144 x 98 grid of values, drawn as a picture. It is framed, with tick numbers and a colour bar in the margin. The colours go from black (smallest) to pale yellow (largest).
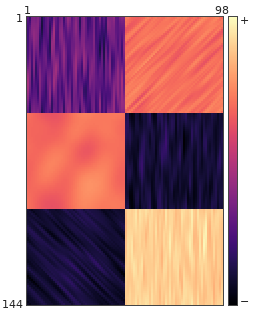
The table splits into 3 rows of 2 panels. Panel 1,1: low, streaked downward. Panel 1,2: high, slanting up to the right, faint in contrast. Panel 2,1: high, smooth, faint in contrast. Panel 2,2: very low, streaked downward, faint in contrast. Panel 3,1: very low, slanting down to the right, faint in contrast. Panel 3,2: very high, streaked downward, faint in contrast.
